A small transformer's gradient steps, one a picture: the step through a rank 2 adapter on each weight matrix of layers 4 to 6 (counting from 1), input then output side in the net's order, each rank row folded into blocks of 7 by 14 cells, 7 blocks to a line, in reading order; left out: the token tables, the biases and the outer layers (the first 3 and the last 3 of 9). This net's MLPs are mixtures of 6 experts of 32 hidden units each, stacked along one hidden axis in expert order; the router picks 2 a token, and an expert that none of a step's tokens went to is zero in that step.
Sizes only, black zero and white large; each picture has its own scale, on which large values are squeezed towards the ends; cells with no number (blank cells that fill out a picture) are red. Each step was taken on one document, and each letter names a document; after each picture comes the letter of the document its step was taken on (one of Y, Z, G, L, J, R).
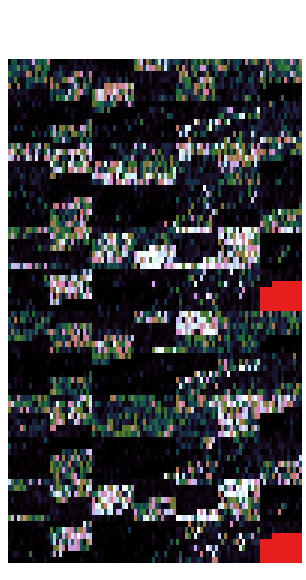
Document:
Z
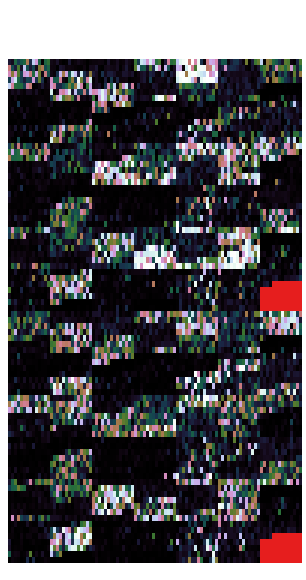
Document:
Z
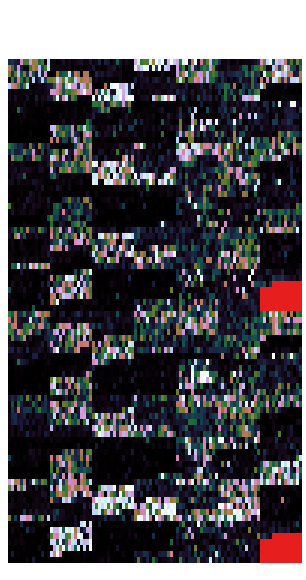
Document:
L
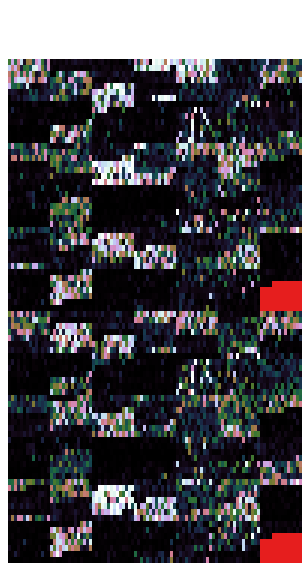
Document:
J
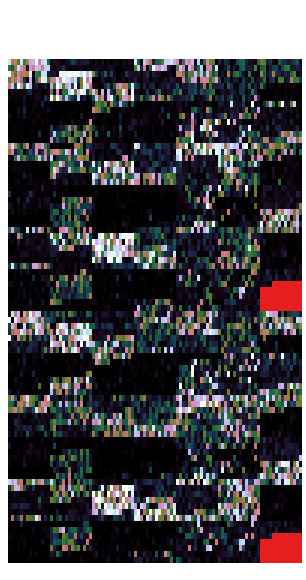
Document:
L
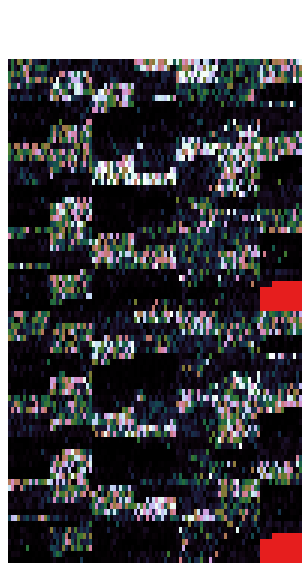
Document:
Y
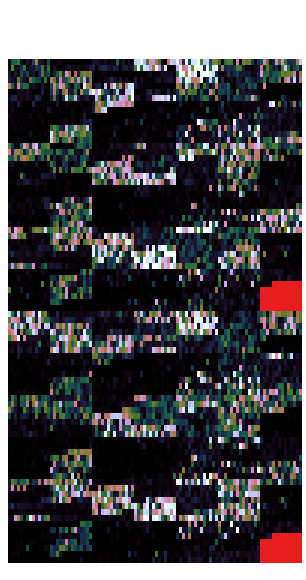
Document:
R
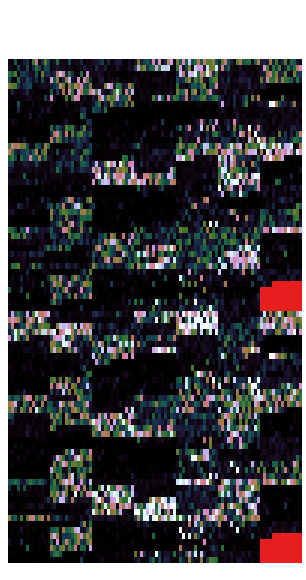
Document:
R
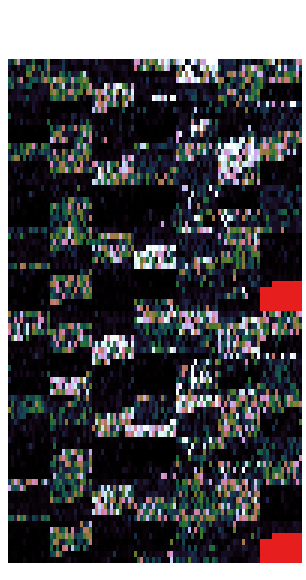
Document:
J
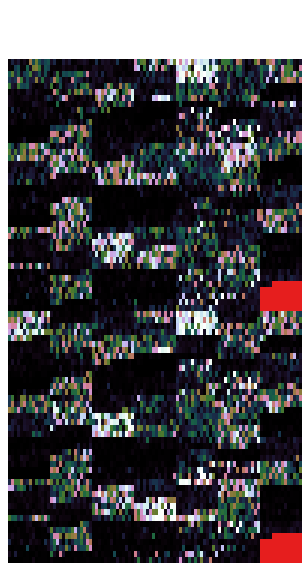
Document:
Y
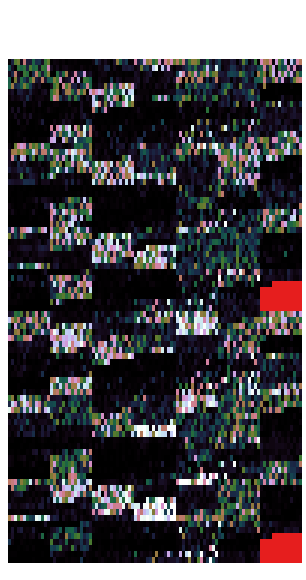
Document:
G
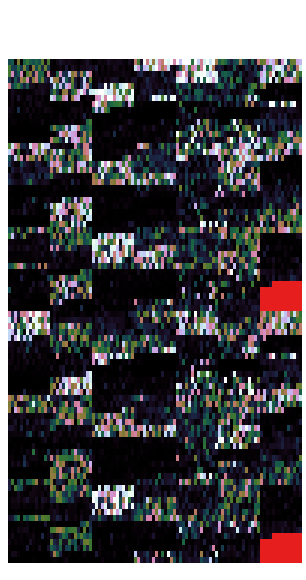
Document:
G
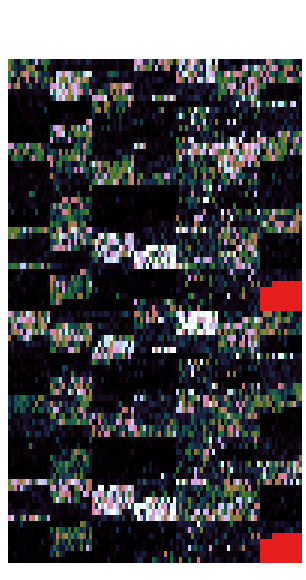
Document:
L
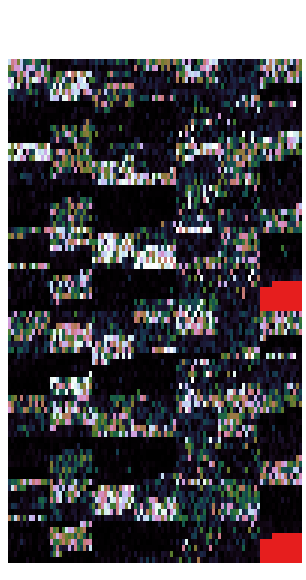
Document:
L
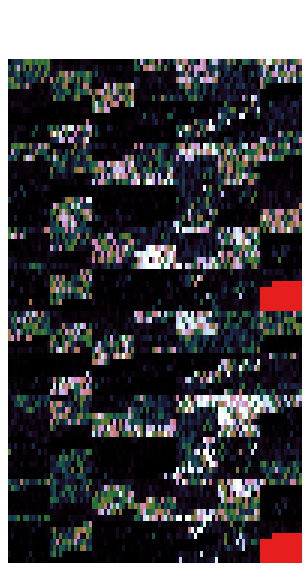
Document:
Z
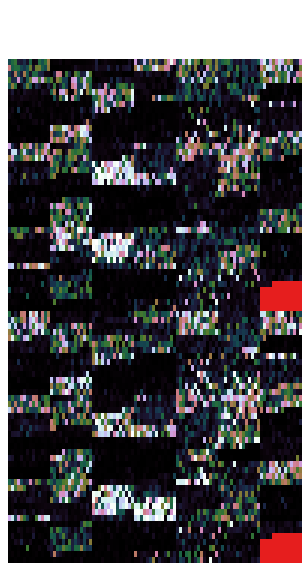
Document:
Y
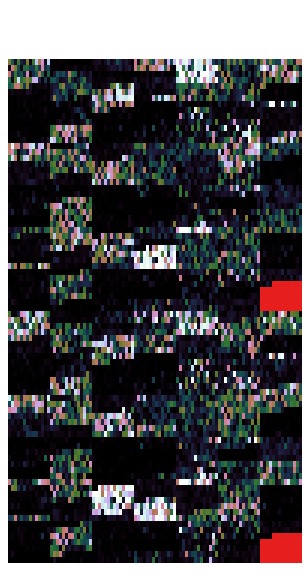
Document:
G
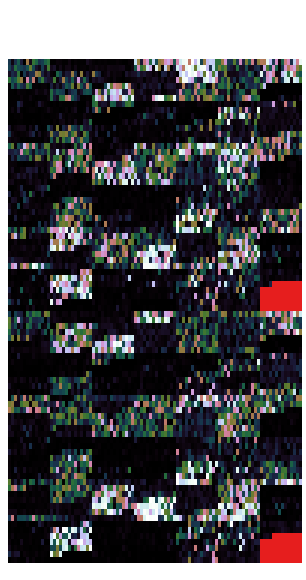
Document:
Z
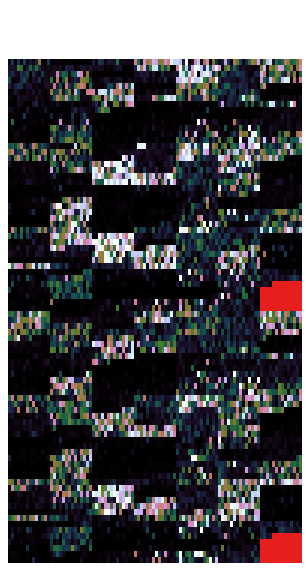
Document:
R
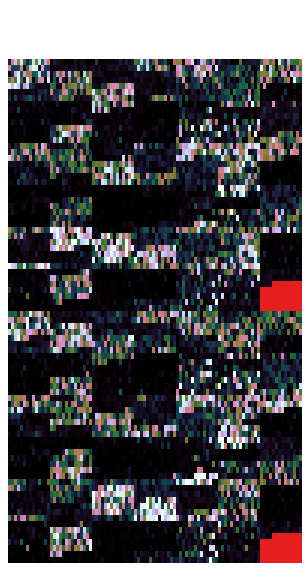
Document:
G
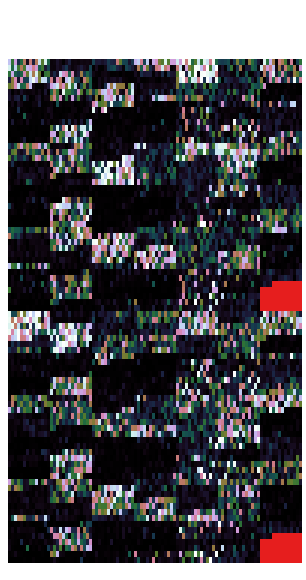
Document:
Y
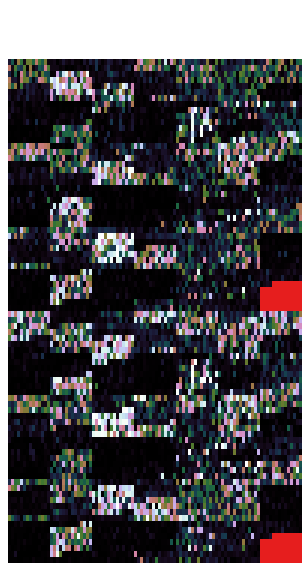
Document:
J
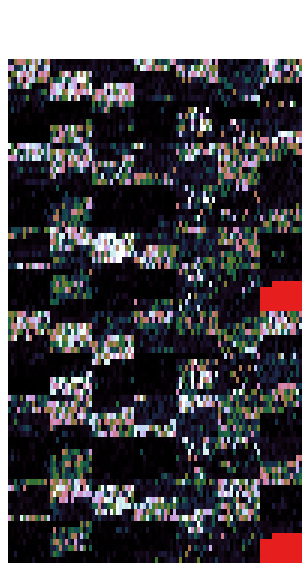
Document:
J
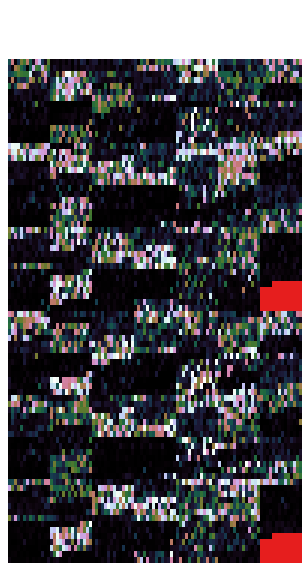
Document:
J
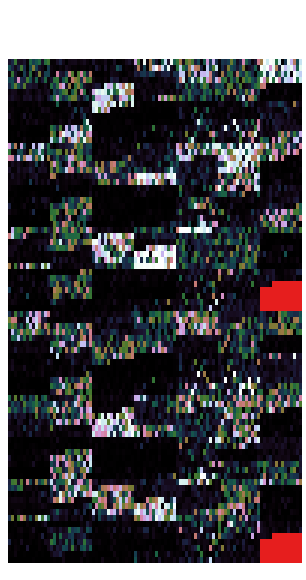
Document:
G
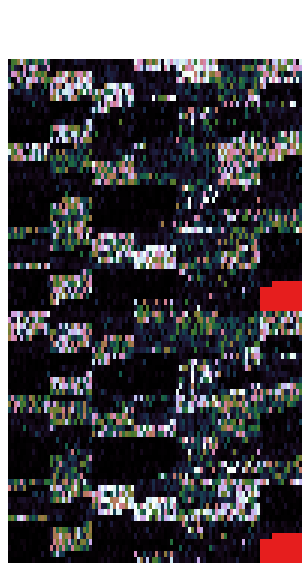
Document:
J
